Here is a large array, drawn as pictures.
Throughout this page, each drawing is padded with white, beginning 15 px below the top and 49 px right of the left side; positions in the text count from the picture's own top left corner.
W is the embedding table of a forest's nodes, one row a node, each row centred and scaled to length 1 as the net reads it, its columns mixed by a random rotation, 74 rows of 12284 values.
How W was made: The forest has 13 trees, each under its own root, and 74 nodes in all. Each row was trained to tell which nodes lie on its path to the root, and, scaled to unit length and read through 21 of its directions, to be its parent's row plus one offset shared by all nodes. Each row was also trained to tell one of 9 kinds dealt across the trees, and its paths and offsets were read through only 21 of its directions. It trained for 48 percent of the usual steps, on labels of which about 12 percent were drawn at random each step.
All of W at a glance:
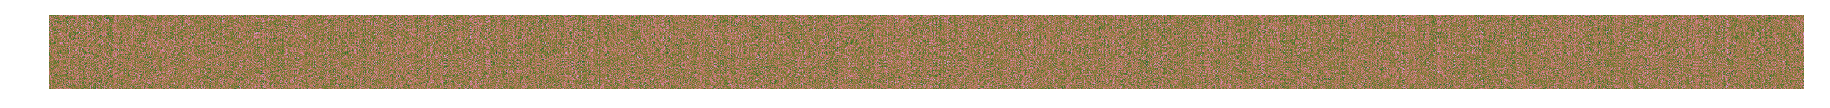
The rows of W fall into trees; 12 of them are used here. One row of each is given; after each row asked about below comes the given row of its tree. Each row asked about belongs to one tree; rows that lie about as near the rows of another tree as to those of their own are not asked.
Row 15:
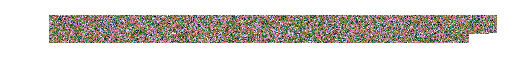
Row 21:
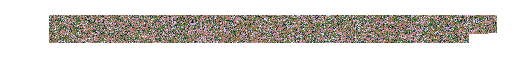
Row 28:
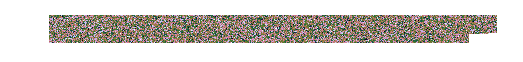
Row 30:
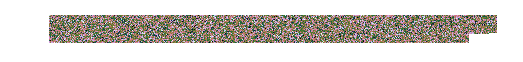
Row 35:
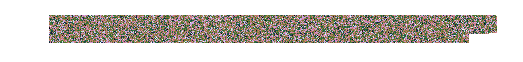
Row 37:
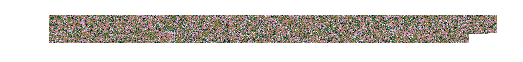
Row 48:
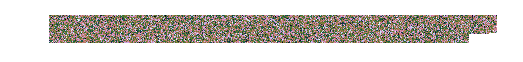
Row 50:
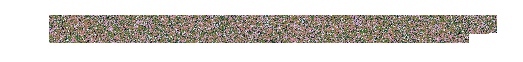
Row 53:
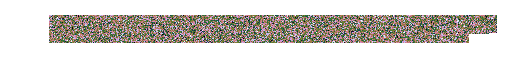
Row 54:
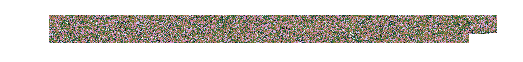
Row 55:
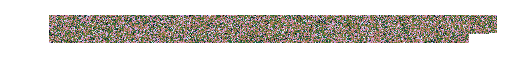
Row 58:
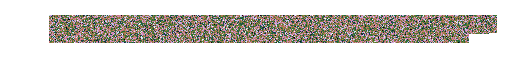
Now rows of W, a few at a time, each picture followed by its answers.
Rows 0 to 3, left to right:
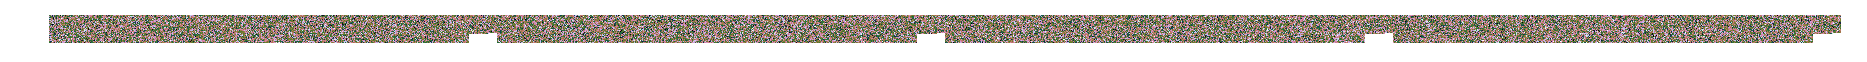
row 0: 28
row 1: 54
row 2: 53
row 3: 21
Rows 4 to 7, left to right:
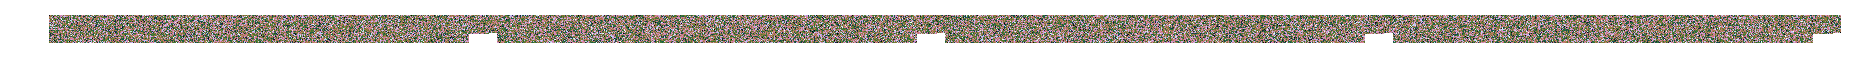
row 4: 55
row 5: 35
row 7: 53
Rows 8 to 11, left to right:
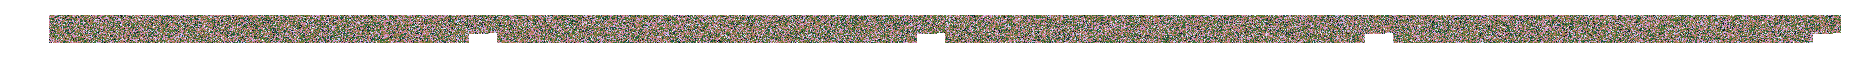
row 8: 35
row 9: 30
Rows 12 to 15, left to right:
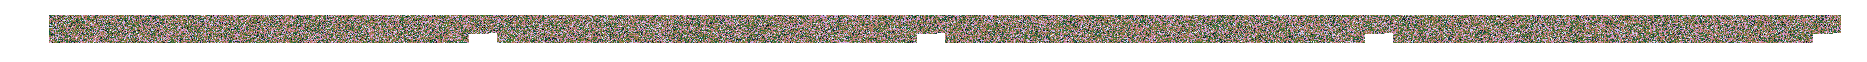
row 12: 55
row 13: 15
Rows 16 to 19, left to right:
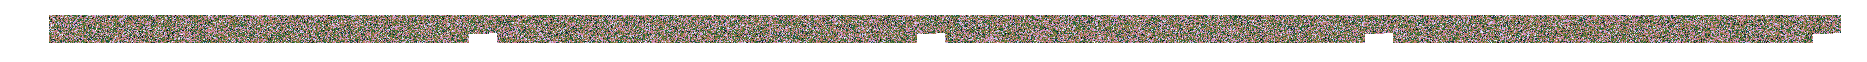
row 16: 53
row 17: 21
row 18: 21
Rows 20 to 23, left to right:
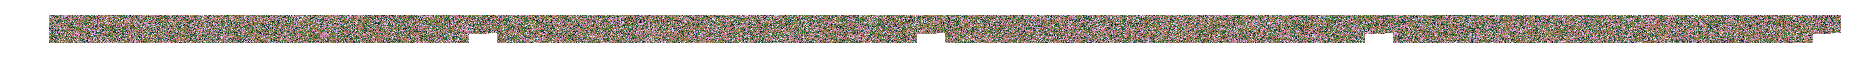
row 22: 21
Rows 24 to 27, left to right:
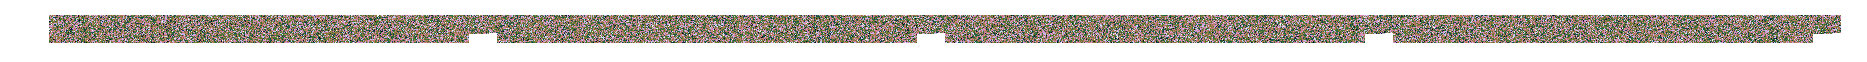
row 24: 53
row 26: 35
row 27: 28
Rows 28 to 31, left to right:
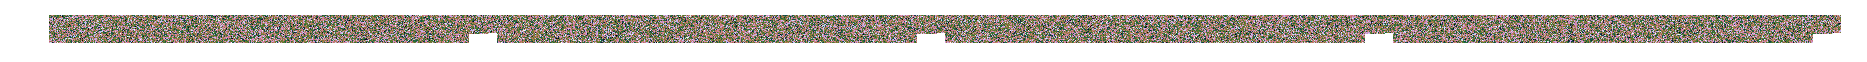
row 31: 37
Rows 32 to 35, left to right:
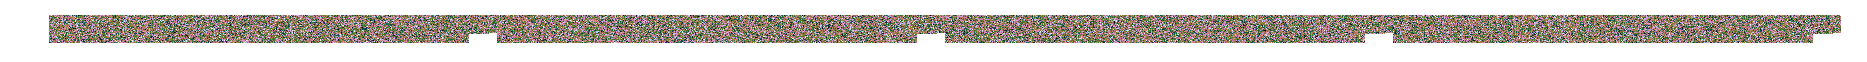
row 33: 58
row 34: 35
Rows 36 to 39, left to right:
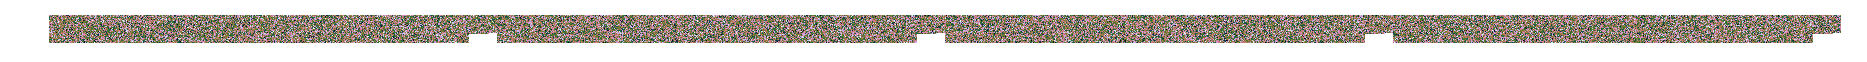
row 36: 53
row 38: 37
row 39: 55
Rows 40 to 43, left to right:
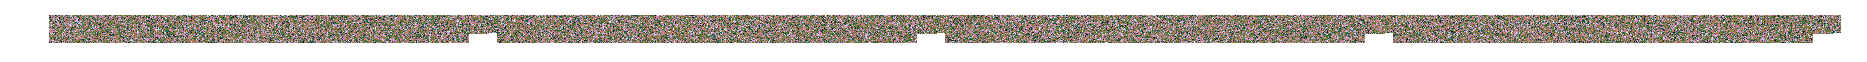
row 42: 54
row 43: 55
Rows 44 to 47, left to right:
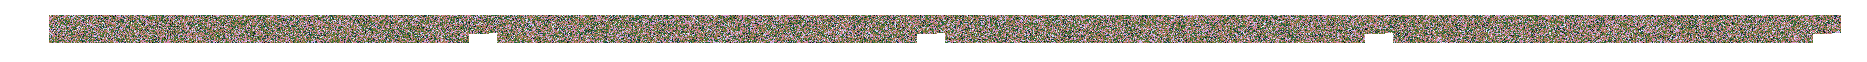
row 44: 58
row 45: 48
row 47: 35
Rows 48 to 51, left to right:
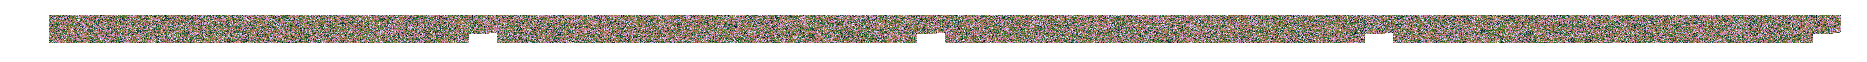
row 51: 48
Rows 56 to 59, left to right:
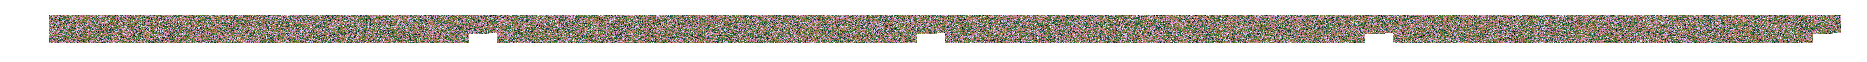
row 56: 53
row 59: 50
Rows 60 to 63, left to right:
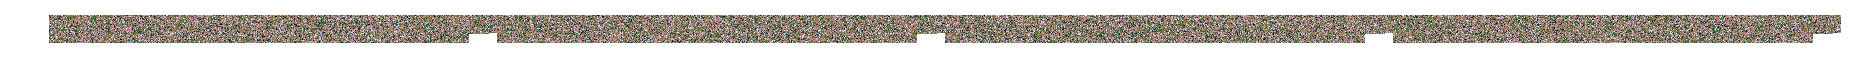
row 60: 55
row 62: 53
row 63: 54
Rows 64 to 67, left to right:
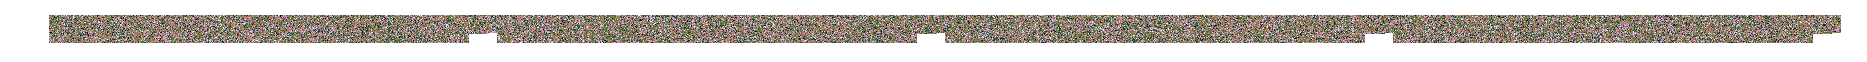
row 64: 35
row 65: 28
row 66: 15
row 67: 28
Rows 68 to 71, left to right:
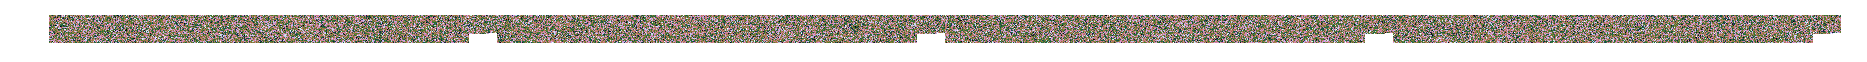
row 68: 35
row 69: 21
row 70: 54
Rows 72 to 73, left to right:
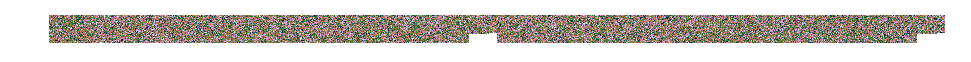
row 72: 54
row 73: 48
